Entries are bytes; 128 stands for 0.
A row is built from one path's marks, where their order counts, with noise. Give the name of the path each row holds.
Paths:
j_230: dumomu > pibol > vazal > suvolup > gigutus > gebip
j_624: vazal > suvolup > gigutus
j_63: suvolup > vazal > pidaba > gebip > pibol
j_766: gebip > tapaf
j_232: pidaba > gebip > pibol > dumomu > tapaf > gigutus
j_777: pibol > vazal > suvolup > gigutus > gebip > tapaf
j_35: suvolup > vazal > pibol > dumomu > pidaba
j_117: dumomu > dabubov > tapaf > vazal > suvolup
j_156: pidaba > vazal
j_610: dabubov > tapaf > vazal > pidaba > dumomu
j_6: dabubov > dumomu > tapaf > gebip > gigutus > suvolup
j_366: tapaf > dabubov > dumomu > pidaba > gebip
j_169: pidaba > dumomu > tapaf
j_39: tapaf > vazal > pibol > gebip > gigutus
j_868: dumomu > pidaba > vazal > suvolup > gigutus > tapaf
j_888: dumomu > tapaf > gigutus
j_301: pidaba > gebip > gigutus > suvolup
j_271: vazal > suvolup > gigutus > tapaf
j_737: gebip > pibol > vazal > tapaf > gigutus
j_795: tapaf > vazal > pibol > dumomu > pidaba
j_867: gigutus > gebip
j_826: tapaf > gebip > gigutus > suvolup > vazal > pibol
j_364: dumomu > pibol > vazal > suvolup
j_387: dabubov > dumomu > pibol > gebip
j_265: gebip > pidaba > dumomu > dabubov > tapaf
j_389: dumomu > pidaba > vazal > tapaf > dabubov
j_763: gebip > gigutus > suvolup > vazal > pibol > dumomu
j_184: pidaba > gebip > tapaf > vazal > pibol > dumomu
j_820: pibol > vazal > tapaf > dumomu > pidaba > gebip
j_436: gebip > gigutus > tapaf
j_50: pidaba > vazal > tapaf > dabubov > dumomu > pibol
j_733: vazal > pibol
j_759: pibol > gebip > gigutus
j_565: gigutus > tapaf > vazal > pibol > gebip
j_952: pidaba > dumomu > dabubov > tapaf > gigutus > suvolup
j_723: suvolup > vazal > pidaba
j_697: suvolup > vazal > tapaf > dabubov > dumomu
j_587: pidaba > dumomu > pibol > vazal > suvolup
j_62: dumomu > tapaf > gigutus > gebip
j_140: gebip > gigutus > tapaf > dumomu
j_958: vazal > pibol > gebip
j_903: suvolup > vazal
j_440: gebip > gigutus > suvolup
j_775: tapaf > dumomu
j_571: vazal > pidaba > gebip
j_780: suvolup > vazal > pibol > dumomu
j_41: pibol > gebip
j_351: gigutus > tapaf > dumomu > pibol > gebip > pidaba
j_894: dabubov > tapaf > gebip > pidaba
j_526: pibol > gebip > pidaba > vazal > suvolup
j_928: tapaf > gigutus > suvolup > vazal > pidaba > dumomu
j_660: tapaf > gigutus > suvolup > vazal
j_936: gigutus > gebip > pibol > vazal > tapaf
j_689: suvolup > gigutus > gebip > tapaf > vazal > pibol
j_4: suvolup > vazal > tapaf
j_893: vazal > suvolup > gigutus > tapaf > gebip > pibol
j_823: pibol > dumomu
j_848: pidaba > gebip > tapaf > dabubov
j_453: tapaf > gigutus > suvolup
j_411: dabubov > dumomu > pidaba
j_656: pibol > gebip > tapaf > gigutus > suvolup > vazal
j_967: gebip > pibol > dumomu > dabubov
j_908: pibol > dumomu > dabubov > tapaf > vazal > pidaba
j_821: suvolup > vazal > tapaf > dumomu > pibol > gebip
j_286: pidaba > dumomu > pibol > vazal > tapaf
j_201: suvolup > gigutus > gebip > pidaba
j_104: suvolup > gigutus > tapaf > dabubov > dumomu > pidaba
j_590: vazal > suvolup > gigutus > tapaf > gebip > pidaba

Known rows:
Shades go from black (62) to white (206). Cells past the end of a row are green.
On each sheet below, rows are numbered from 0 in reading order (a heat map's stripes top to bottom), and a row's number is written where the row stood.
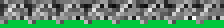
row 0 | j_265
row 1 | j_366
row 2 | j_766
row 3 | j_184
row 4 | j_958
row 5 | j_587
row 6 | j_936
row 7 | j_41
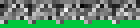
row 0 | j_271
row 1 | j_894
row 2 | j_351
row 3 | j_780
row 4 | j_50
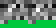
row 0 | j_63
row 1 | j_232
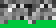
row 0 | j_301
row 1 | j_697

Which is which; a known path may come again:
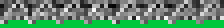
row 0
j_697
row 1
j_610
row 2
j_587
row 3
j_232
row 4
j_39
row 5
j_230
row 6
j_733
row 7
j_387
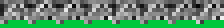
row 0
j_366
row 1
j_571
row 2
j_63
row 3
j_436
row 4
j_894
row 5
j_766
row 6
j_364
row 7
j_893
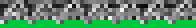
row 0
j_50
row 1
j_775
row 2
j_723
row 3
j_62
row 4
j_301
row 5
j_820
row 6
j_156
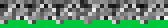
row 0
j_777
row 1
j_271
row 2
j_389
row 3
j_759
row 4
j_928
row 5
j_565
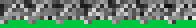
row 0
j_117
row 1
j_41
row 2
j_823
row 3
j_908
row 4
j_411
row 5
j_888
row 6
j_826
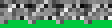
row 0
j_201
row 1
j_958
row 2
j_351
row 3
j_140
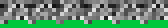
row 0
j_689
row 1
j_868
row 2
j_967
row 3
j_936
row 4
j_453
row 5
j_624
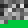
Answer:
j_952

